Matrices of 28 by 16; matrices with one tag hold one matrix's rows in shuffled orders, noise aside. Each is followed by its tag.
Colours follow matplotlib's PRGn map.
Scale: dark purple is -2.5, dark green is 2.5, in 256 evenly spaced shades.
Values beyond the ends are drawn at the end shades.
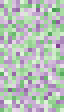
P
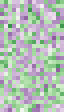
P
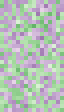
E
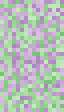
P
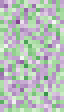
E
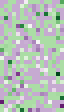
P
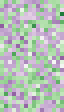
E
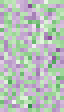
P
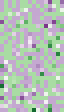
P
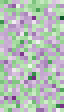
E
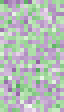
E
